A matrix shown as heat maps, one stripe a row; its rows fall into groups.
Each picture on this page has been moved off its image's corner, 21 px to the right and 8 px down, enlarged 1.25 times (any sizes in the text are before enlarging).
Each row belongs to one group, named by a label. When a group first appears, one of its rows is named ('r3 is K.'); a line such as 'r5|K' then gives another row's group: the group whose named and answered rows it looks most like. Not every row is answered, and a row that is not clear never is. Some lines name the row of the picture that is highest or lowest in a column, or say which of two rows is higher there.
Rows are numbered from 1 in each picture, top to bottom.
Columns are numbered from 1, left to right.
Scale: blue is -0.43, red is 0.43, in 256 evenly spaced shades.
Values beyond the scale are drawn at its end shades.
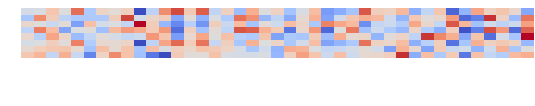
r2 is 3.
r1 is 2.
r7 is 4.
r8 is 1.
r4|3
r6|2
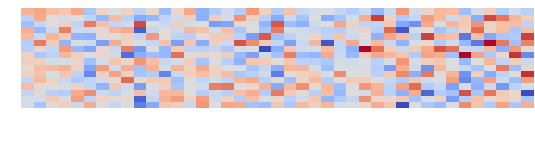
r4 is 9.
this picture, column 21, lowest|11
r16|9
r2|3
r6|3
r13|4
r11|1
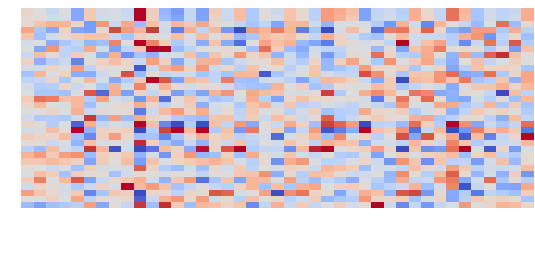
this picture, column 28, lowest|19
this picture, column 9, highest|29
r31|2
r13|9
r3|4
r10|2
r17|2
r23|9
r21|1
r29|3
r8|3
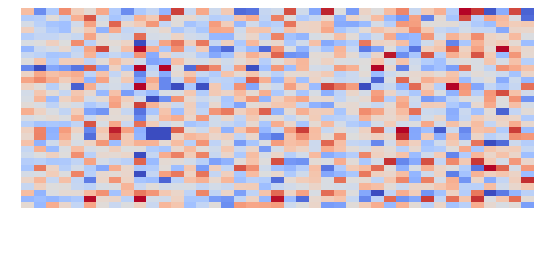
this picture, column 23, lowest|31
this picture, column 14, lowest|10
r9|1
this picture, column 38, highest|26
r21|1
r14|3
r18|2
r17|4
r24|2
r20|1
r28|1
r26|3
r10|9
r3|4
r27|2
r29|3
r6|2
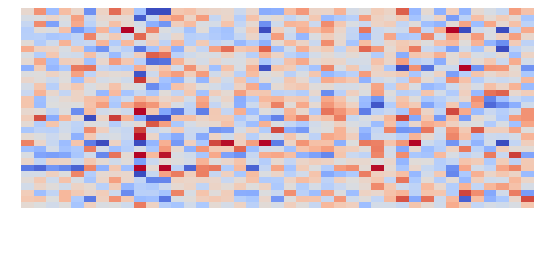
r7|4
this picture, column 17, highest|22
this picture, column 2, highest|18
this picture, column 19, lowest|26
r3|1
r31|1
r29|3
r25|9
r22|4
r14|3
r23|9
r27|2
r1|1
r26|9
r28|1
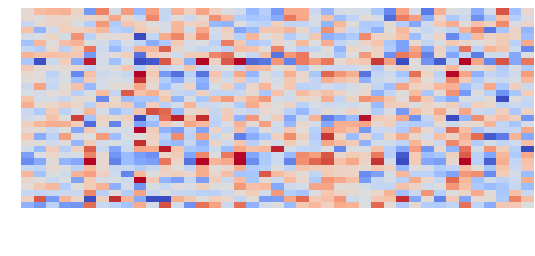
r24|9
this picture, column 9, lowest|27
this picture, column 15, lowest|11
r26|9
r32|9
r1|4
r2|4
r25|9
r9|9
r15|4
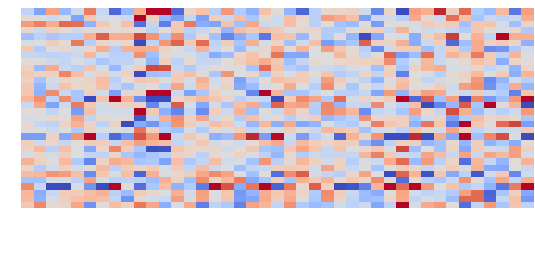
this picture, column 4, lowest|29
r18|2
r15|1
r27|4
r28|9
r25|1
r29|4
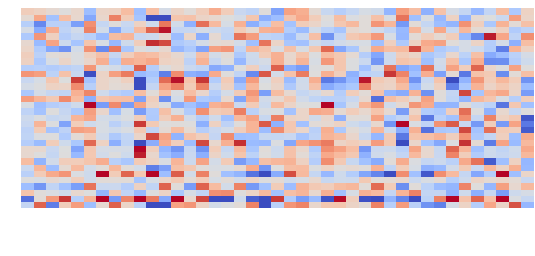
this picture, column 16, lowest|31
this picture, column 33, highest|10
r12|2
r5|3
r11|1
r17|9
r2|1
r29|9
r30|4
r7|4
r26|1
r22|9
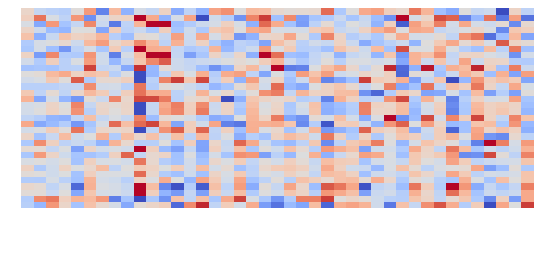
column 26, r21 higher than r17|Yes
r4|4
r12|2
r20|2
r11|9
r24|3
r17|2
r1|4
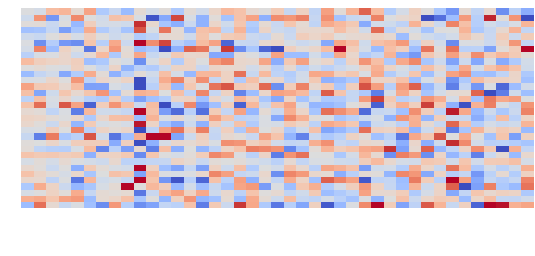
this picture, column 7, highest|14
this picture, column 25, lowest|32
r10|3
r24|4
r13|4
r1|4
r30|2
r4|9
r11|9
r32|3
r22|9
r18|4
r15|3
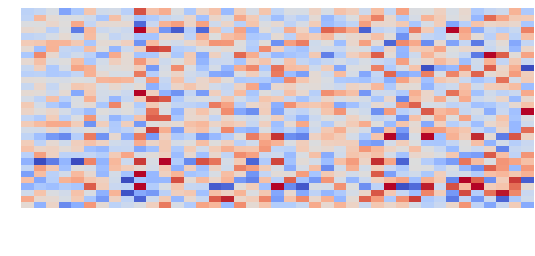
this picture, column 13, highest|28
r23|4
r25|9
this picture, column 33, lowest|10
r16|4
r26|3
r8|3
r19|4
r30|3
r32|9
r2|3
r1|9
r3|2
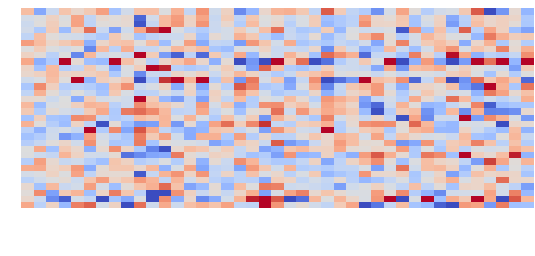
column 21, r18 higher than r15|Yes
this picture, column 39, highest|9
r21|9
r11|9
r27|2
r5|3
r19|4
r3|2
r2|2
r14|3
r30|1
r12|2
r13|3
